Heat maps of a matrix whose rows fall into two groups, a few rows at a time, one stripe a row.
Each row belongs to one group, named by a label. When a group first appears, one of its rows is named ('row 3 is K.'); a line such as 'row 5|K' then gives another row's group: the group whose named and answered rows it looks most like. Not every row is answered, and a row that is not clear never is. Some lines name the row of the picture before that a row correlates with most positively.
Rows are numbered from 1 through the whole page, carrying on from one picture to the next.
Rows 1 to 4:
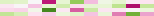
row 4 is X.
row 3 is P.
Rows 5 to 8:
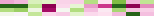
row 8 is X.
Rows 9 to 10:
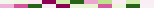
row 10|X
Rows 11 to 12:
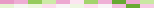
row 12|X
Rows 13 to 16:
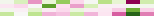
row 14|P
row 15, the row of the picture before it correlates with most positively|12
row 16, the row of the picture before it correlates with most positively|12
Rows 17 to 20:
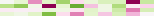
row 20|P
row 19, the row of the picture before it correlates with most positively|13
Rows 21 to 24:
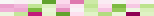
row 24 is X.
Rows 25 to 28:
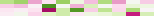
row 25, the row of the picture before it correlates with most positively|24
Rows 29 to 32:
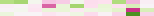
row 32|X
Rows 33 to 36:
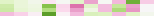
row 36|P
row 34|P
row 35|P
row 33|X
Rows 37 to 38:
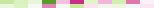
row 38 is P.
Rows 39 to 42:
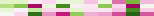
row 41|X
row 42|X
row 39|X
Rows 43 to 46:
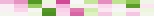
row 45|P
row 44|X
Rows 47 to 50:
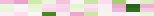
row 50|P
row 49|X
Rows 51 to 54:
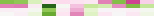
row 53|P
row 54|P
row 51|P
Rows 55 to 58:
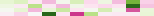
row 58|P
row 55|X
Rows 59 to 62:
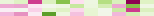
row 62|P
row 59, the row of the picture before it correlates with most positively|57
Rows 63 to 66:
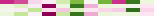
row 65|X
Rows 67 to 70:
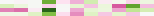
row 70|P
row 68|X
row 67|P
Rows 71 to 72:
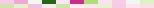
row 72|X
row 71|P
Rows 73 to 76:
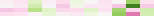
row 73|X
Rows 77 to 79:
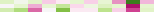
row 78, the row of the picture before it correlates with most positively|76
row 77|X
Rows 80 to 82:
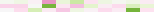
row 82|X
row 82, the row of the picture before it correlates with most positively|77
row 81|P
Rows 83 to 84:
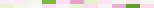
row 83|P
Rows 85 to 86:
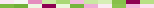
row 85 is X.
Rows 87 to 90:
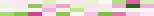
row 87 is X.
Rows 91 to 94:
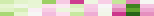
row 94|X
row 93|X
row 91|P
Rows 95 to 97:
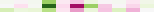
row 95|P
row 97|P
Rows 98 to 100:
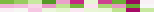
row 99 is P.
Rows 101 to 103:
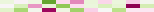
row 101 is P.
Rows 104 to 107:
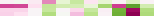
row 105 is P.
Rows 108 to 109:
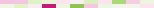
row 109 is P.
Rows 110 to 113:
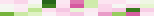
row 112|X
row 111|P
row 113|P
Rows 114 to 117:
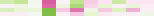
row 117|P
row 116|P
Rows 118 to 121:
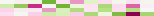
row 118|P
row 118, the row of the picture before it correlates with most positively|117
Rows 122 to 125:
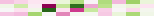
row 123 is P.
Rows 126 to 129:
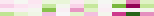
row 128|P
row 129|X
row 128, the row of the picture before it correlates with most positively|124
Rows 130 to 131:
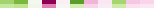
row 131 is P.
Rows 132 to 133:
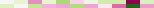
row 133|X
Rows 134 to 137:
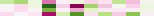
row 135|P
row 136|P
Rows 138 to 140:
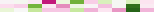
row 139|X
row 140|X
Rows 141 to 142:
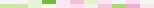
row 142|P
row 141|P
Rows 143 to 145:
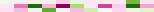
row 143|X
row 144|X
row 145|P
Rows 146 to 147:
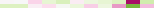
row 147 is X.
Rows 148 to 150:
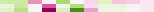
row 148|X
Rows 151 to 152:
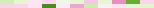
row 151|X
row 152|P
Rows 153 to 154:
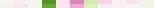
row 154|P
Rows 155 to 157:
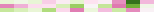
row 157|P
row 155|X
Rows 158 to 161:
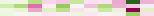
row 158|X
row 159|X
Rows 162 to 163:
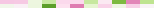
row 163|P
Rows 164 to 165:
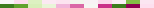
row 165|P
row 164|X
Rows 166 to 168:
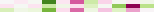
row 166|P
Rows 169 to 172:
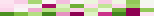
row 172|P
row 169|X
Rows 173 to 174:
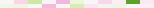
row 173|X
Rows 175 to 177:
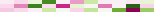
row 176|X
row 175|P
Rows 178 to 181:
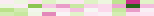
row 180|P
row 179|X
